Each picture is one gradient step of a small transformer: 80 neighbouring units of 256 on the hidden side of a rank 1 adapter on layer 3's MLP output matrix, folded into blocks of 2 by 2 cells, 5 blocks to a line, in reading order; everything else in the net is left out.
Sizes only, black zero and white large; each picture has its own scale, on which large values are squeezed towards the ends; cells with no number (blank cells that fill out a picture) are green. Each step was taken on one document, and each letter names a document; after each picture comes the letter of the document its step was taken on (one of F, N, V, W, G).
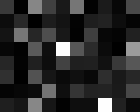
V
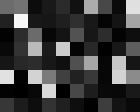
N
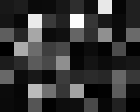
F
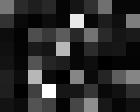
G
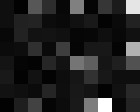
V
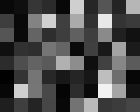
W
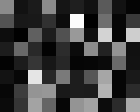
G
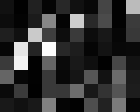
W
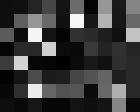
W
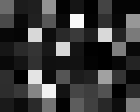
G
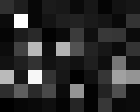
N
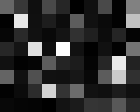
N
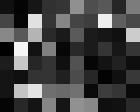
W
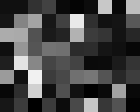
F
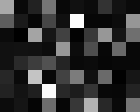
G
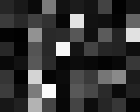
G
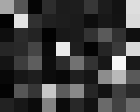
N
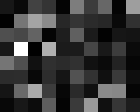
W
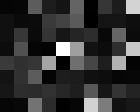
V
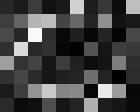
W
